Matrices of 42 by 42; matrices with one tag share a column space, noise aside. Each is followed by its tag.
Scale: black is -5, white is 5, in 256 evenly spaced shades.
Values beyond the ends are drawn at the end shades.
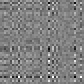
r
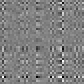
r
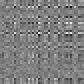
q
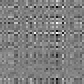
q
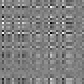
q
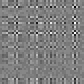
q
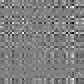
q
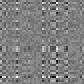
r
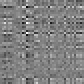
q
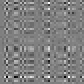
r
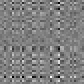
r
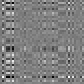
r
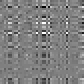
q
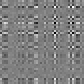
q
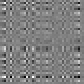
r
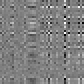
q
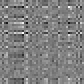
q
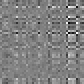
q
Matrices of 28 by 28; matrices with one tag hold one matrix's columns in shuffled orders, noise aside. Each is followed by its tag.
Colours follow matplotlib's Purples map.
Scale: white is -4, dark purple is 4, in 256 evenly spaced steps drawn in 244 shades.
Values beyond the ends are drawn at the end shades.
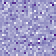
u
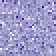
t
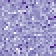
t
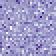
t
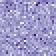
u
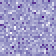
t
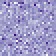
u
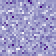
t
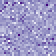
u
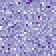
t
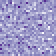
t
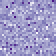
t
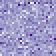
u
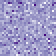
u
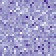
t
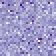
u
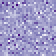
u
